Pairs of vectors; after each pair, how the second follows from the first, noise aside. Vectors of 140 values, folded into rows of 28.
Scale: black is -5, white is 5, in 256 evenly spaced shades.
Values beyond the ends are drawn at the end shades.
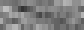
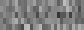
shuffled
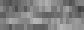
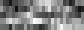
scaled up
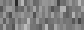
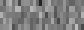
shuffled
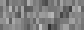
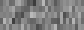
reversed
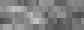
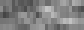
reversed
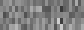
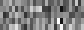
scaled up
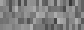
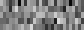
scaled up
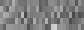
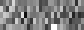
scaled up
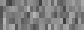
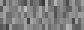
shuffled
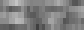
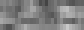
reversed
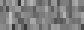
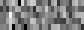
scaled up
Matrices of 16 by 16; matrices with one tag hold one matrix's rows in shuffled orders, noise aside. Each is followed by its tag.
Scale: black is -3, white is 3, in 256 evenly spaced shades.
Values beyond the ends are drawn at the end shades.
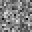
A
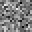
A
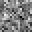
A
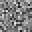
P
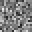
P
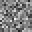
P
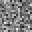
A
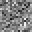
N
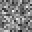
A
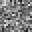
A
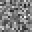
N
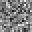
N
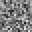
N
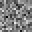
P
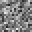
A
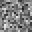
A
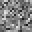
A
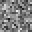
A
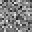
P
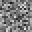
N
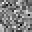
P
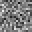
P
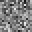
N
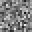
N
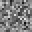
N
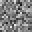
P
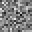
P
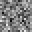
N
